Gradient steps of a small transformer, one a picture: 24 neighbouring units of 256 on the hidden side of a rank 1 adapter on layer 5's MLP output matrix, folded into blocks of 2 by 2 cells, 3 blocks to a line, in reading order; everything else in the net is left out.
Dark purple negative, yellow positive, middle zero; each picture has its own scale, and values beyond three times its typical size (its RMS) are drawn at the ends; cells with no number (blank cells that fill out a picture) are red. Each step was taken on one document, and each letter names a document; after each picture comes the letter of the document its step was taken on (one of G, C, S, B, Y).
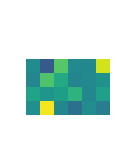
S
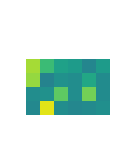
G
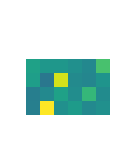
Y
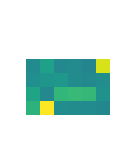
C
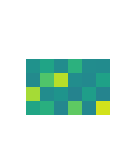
Y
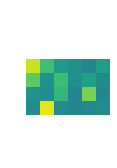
G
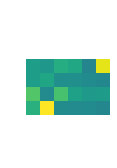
C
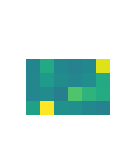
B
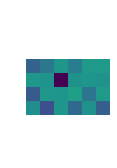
Y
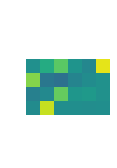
C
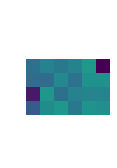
C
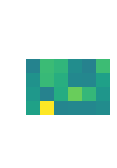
B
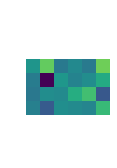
B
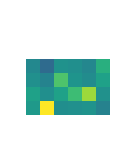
B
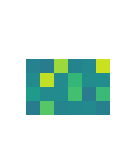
S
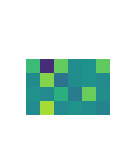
G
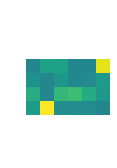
C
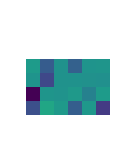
Y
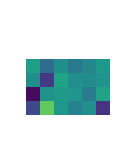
Y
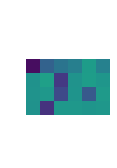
G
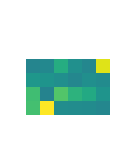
C
